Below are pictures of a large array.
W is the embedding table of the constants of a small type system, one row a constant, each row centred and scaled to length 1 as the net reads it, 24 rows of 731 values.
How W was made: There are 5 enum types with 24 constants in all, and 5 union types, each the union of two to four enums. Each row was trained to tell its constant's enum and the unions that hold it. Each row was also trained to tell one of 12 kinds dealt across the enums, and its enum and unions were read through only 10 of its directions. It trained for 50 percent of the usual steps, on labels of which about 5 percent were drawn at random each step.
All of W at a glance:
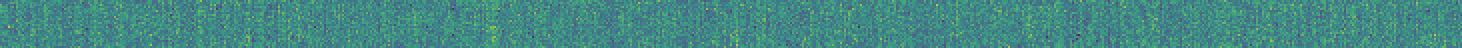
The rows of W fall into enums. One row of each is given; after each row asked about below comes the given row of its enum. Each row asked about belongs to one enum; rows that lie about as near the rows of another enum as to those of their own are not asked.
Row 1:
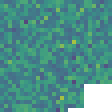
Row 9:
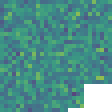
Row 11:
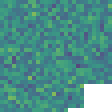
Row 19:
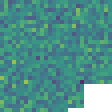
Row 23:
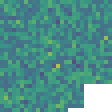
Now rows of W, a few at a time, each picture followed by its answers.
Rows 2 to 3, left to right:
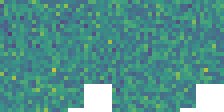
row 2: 9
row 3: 23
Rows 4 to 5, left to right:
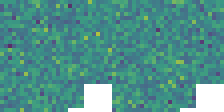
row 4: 19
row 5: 11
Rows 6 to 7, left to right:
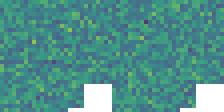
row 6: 23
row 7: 23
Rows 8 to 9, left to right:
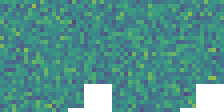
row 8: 11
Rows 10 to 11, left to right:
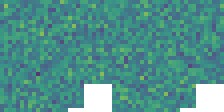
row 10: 23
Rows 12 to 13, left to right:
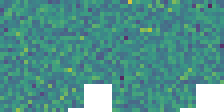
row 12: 9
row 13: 19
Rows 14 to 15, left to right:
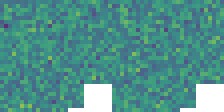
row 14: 9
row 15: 23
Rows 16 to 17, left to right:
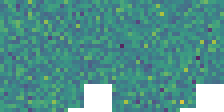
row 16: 11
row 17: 9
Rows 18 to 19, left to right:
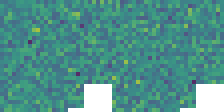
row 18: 1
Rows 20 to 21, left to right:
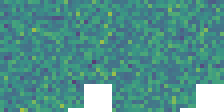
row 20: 19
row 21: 1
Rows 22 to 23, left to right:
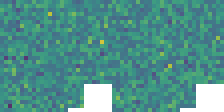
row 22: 1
